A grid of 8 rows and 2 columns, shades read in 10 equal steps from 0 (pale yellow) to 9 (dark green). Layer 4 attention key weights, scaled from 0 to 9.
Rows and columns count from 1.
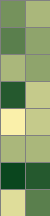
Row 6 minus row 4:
-5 1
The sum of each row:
8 10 7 10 2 6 17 7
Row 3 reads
3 4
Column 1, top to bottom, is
5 6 3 8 0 3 9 1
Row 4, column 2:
2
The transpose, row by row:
5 6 3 8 0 3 9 1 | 3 4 4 2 2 3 8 6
